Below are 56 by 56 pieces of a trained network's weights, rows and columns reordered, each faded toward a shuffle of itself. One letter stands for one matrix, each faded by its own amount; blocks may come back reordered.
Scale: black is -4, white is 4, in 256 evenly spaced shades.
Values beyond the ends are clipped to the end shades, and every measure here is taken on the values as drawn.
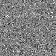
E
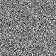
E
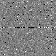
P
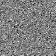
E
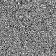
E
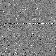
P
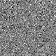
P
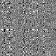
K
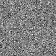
E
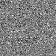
E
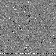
P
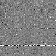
K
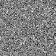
E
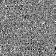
P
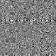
K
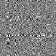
K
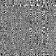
K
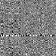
K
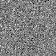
E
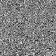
E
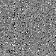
P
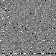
P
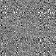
K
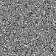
E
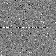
P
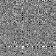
K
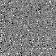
P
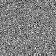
E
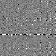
K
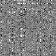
K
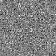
E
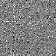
P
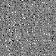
P
